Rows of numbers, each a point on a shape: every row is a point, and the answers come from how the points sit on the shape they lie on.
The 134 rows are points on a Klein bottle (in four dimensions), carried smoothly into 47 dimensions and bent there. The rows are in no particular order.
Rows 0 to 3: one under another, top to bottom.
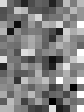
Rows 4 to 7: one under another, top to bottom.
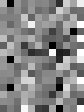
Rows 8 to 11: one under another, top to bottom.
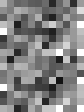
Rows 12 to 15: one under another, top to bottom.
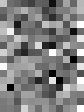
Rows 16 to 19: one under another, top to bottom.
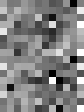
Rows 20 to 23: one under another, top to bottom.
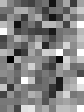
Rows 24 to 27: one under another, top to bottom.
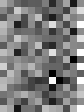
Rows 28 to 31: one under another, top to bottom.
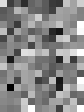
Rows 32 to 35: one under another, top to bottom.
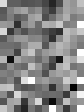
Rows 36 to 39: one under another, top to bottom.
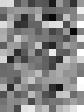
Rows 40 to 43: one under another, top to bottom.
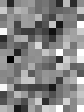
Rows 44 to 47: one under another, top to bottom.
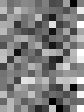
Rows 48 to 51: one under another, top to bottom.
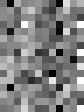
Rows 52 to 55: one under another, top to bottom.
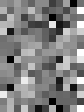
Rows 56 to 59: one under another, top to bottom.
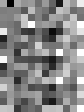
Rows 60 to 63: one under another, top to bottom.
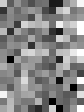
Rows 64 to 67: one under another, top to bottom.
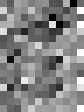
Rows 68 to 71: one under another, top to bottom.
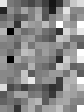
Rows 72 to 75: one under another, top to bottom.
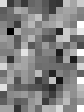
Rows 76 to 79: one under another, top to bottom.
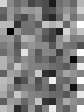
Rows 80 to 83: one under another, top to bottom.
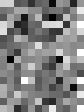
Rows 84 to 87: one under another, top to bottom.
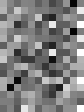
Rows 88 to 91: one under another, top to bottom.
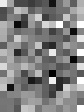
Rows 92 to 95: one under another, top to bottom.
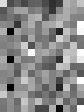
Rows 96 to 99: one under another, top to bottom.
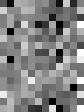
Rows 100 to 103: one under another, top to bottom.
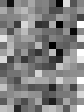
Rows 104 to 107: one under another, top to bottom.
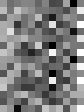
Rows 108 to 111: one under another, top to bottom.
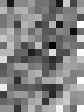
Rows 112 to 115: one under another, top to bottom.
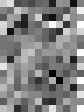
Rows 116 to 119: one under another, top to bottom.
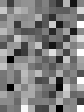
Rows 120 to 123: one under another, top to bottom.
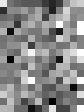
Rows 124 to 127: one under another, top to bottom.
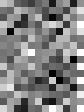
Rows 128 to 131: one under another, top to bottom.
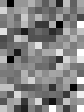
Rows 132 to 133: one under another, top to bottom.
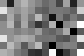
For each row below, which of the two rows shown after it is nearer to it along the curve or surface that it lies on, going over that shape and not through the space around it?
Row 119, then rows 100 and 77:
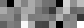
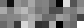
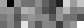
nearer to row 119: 100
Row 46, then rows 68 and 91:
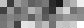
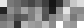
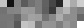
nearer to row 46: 68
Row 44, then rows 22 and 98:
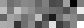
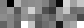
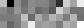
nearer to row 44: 22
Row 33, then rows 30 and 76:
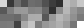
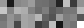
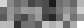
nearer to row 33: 76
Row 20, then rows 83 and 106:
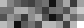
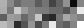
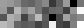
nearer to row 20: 83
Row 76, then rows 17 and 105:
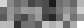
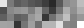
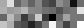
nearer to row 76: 17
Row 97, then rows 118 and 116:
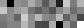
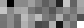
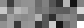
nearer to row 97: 118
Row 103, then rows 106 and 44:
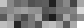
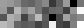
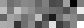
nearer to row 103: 44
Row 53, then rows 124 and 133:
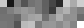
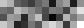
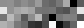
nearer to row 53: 124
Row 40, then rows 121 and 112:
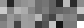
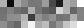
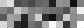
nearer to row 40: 112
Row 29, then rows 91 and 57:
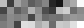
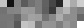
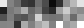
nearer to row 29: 57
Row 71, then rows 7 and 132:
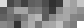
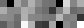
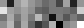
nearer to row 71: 7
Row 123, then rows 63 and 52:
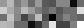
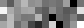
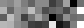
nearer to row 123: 63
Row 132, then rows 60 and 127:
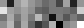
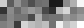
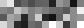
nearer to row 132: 127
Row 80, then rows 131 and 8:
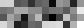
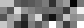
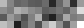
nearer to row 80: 131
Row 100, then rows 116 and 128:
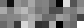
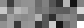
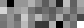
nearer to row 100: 116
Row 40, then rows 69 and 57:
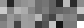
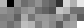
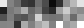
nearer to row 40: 69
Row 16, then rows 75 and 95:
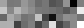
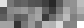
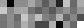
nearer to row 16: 95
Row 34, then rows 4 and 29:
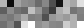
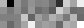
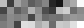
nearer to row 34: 29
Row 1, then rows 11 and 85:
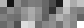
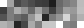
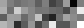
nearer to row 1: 11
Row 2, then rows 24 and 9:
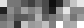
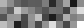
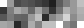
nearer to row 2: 9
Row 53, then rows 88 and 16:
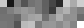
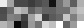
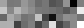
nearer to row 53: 88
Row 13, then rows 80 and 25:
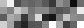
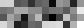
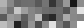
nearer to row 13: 80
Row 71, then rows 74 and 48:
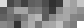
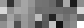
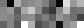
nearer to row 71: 48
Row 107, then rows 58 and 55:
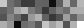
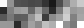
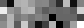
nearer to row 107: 58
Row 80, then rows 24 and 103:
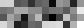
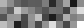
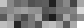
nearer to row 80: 24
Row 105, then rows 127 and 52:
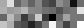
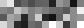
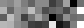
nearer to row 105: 127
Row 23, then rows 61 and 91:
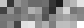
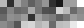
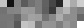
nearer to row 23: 61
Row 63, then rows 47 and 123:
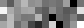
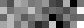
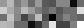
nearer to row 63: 123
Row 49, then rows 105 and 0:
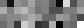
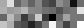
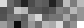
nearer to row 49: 105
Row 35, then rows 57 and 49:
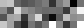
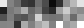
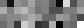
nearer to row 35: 49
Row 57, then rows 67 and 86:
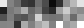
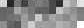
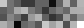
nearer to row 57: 67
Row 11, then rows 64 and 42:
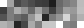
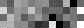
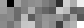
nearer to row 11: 42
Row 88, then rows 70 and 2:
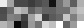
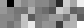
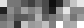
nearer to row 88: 2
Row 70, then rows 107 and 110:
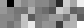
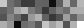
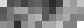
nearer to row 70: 110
